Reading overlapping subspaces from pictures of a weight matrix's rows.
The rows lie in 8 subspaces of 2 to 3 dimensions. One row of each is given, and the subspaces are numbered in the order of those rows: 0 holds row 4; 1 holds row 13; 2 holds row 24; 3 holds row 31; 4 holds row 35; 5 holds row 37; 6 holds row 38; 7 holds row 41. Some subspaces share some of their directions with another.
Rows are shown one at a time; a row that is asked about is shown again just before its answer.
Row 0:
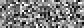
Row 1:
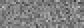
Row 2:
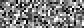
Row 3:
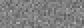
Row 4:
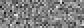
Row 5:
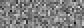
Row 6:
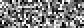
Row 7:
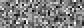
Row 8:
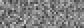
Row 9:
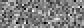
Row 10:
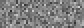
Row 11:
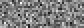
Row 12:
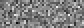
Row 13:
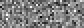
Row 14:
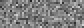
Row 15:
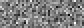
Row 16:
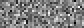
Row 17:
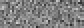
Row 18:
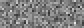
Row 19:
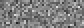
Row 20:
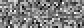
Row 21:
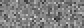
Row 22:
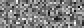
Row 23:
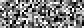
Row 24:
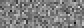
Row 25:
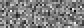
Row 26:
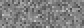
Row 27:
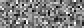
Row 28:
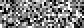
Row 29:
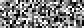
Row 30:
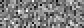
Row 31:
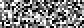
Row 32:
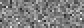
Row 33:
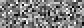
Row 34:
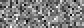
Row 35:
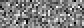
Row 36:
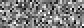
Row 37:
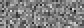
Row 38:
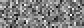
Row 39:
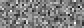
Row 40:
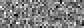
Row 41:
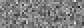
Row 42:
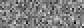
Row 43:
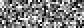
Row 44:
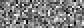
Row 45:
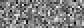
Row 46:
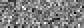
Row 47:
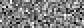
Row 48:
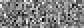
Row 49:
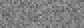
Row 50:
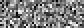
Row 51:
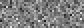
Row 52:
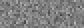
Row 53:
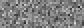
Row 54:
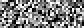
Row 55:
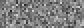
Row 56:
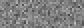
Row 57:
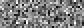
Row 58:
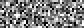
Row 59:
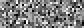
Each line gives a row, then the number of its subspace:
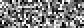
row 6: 0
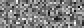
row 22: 4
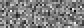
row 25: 5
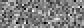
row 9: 2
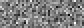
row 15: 4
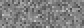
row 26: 1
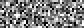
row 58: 5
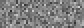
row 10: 4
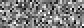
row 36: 3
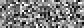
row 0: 7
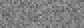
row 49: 1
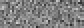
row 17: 7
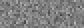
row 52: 0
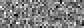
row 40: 0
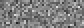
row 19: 3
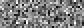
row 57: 5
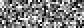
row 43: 0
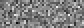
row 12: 3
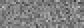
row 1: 7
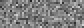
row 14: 0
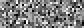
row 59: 4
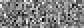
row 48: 4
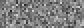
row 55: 4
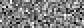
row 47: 6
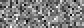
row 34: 6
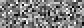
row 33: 7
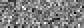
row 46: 2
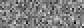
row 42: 3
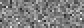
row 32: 6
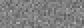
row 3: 6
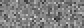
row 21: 4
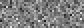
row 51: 6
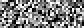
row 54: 2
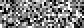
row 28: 4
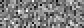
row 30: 5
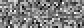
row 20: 2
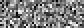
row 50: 5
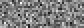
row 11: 0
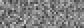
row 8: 0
